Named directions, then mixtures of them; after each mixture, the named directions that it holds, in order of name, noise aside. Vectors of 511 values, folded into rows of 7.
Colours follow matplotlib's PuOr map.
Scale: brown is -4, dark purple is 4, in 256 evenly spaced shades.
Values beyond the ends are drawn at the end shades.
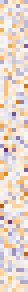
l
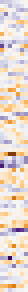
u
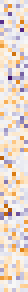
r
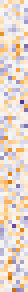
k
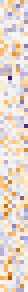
k, r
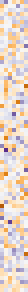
l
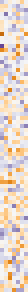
k, u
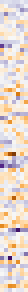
u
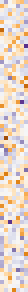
k, l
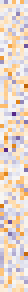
l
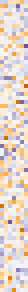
k, l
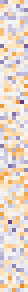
k, l, u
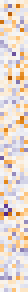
r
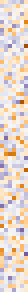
k, l, u
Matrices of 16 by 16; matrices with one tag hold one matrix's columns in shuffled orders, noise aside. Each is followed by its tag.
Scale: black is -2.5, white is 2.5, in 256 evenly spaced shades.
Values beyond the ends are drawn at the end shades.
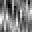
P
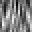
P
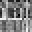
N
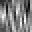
P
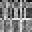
N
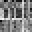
N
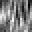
P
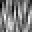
P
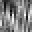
P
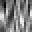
P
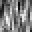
P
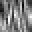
P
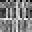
N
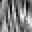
P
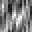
P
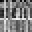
N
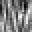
P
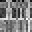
N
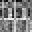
N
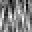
P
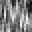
P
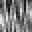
P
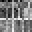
N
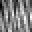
P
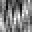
P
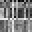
N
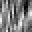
P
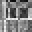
N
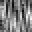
P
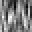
P
